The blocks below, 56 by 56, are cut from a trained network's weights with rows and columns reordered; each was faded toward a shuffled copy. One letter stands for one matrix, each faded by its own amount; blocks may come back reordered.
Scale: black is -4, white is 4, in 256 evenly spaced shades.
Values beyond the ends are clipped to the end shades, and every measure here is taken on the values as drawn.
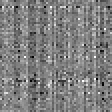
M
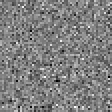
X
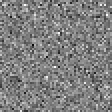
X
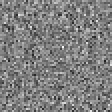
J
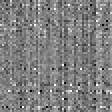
M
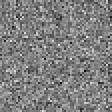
J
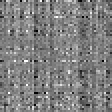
M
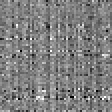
M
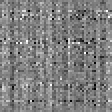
M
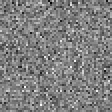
X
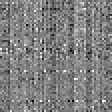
M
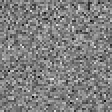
J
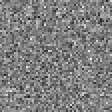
J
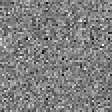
X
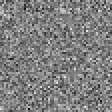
J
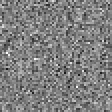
J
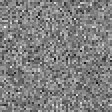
J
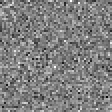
X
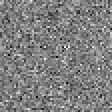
X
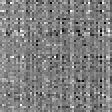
M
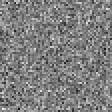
J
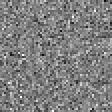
X
